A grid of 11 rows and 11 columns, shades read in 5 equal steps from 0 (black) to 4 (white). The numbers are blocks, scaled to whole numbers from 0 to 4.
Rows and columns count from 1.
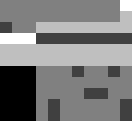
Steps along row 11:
same same up down up same same same same down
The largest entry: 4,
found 4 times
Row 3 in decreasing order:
3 3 3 3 3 3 3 3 2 2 1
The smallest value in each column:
0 0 0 1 1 1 1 1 1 1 1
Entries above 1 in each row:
11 11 10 3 11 11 6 8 6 6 6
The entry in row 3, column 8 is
3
